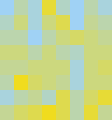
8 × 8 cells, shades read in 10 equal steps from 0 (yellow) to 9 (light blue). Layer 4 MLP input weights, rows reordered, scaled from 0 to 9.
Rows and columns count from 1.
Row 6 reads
6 0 3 4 5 8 4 4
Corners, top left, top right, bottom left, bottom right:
9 8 5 5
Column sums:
50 34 45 30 32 56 31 36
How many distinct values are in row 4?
3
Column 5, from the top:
7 2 4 6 4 5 2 2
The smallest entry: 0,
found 2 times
